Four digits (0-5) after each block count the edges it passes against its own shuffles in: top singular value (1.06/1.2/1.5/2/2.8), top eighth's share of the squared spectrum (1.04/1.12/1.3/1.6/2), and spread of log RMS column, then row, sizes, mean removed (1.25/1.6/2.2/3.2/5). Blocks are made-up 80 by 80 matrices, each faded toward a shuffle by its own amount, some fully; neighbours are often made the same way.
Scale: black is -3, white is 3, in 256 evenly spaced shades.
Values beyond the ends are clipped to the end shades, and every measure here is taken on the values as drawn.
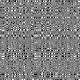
5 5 3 4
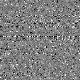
4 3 1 2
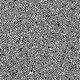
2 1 0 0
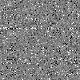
3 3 0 2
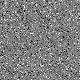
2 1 0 0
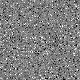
3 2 0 1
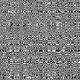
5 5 3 4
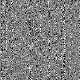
1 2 3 0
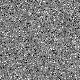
0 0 1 0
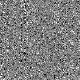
1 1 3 0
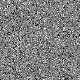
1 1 2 0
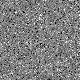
0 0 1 0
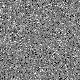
0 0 0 0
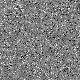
0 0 0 0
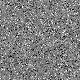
0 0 0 0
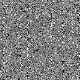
1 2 3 0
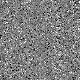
1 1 2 0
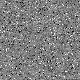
0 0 0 0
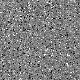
1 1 2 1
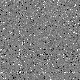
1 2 1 1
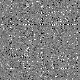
2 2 2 2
